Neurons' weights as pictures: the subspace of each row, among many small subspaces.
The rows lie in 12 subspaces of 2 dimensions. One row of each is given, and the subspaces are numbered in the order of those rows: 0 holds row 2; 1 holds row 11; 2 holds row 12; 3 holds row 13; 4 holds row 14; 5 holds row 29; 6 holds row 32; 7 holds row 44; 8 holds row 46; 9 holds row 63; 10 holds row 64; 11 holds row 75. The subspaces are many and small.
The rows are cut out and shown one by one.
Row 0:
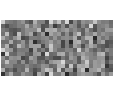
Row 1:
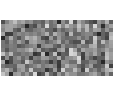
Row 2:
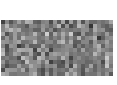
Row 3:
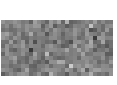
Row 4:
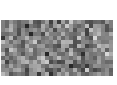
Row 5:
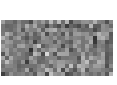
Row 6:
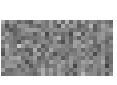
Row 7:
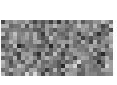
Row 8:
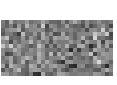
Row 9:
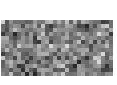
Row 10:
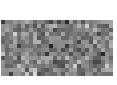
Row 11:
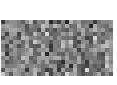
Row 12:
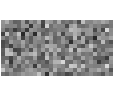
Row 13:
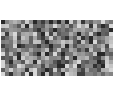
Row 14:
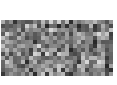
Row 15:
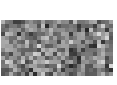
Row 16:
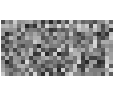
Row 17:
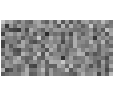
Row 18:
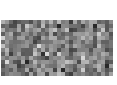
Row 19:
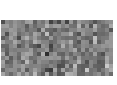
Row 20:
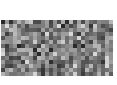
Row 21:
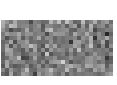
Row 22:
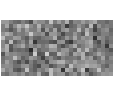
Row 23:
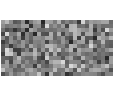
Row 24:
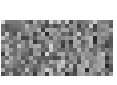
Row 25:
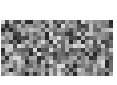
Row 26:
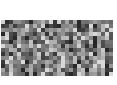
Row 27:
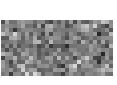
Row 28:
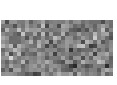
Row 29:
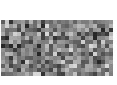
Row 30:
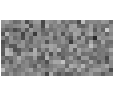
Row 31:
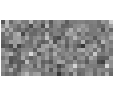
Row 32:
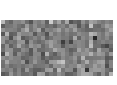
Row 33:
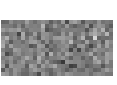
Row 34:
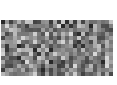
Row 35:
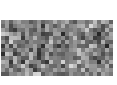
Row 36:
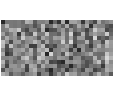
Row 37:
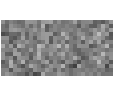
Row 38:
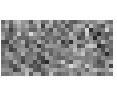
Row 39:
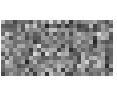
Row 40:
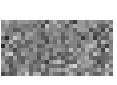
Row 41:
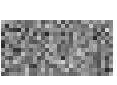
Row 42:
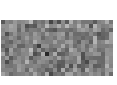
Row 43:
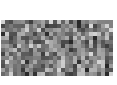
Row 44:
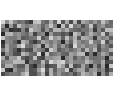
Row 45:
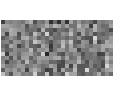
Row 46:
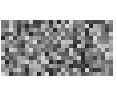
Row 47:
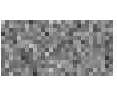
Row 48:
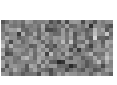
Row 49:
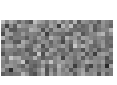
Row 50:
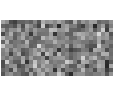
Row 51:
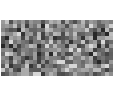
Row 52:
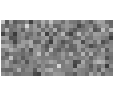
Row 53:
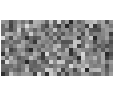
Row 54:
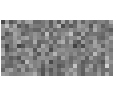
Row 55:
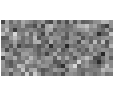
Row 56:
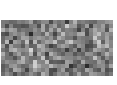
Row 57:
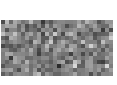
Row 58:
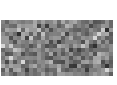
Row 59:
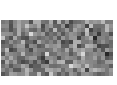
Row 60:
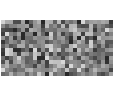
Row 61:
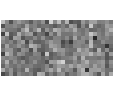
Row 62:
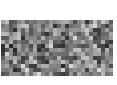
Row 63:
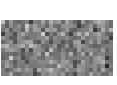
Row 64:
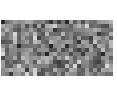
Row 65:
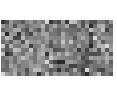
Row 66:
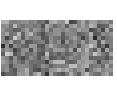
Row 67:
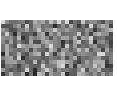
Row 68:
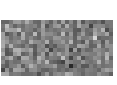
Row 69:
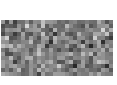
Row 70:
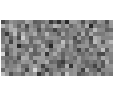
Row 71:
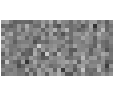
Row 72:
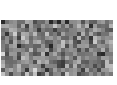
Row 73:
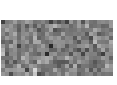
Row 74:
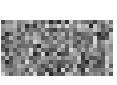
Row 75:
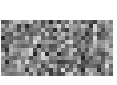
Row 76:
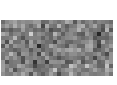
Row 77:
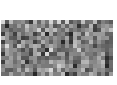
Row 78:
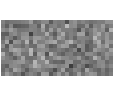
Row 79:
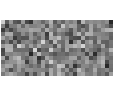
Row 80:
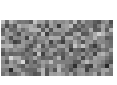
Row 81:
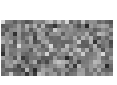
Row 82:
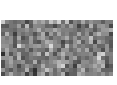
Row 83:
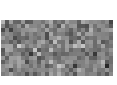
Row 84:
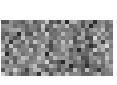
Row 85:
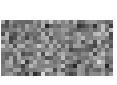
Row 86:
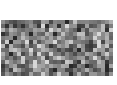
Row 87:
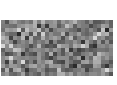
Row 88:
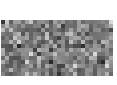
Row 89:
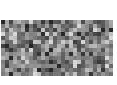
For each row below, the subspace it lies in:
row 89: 9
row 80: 7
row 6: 0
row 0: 1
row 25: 2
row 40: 6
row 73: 10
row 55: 10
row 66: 6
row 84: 1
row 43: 6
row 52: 9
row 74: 4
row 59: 8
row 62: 10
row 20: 0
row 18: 11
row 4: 8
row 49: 7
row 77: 5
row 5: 4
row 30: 2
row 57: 9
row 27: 10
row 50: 11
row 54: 0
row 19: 1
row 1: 8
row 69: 9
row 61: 6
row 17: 7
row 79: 2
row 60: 2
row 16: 4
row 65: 6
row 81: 10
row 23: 2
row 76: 11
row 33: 5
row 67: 3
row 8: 5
